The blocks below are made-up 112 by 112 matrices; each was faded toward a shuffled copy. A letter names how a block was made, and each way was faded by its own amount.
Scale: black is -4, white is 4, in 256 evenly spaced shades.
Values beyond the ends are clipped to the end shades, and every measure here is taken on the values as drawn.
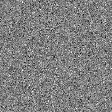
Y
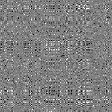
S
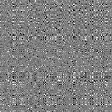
S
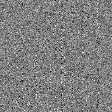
Y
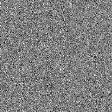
Y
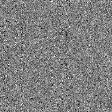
Y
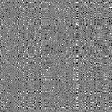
S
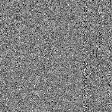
Y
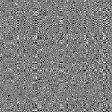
S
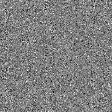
Y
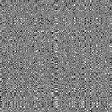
S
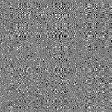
S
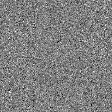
Y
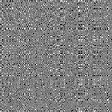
S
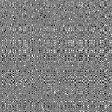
S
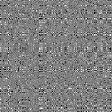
S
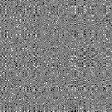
S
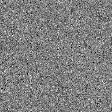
Y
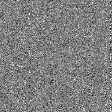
Y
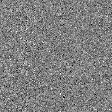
Y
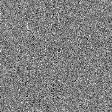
Y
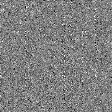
Y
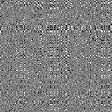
S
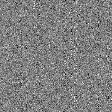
Y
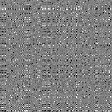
S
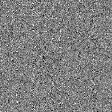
Y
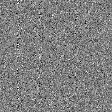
Y
